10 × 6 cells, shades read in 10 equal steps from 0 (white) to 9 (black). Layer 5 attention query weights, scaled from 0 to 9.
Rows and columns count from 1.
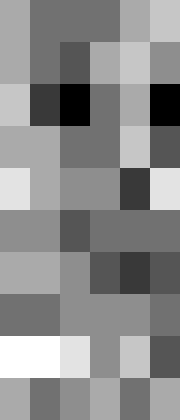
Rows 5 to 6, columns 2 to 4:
3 4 4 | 4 6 5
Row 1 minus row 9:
3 5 4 1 1 -4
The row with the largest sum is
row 3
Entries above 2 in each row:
5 5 5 5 4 6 6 6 2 6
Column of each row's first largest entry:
2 3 3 6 5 3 5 1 6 2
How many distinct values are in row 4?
4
